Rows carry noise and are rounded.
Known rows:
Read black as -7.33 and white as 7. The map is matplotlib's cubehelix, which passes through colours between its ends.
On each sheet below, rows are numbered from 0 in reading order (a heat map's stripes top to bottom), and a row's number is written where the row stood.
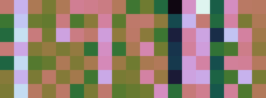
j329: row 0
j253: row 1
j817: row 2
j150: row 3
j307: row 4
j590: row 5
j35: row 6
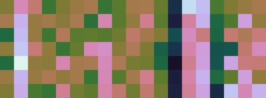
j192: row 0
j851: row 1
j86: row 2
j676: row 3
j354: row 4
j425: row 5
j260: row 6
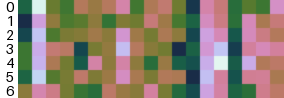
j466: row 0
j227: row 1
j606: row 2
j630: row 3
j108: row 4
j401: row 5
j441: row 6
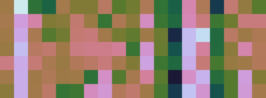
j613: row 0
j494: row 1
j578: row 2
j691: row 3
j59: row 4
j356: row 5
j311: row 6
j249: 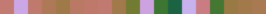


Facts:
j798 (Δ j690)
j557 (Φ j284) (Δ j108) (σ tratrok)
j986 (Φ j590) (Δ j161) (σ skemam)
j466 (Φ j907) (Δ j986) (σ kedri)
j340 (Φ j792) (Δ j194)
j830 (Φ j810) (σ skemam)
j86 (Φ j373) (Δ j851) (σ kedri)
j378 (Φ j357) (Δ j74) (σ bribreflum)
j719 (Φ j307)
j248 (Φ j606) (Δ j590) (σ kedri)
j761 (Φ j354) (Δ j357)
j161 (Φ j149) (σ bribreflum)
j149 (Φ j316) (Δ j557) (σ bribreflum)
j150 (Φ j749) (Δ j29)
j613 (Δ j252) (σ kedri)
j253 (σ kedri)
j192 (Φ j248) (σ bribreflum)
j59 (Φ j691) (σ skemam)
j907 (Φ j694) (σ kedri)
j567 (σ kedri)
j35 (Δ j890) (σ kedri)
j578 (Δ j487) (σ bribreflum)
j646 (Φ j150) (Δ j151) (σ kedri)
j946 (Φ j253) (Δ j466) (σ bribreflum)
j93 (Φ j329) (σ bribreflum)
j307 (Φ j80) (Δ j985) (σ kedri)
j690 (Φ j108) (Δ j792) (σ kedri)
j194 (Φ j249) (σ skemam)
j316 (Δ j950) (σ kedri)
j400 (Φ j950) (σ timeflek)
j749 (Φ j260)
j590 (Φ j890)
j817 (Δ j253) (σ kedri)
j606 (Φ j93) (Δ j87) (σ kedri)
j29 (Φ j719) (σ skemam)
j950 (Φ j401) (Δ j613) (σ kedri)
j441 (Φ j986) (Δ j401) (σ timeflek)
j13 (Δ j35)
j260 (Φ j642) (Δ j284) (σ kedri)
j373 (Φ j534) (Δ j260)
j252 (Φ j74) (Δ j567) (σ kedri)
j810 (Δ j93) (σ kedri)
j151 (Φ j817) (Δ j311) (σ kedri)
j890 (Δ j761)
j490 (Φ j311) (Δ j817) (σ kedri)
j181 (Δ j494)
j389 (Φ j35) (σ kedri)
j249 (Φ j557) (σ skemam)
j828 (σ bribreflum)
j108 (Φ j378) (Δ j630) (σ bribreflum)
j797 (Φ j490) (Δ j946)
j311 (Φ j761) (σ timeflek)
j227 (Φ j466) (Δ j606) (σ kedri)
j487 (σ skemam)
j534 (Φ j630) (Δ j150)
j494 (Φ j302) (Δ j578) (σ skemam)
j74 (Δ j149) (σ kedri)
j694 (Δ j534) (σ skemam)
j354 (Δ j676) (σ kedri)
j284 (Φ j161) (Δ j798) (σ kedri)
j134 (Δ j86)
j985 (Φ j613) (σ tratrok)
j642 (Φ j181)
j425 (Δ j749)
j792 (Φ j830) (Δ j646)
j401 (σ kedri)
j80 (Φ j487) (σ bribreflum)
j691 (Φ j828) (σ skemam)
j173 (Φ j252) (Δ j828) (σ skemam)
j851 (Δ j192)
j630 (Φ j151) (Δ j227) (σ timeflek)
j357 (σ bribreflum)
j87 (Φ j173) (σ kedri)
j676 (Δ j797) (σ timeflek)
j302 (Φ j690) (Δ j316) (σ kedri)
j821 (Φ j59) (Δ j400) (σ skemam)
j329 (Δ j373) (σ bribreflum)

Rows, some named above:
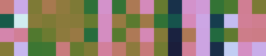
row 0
j719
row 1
j74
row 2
j373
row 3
j284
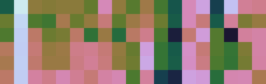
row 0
j74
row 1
j302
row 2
j797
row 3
j986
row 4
j986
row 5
j487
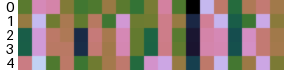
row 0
j985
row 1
j534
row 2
j557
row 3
j557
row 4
j792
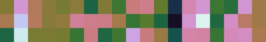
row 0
j340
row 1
j378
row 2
j646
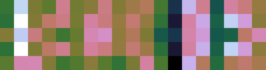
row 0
j567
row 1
j151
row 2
j676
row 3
j151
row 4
j985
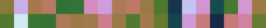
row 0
j311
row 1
j252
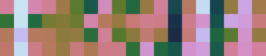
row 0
j890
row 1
j690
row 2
j13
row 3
j694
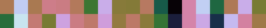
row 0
j642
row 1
j817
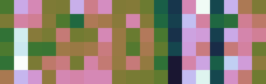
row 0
j149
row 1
j400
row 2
j810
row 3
j252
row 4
j151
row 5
j357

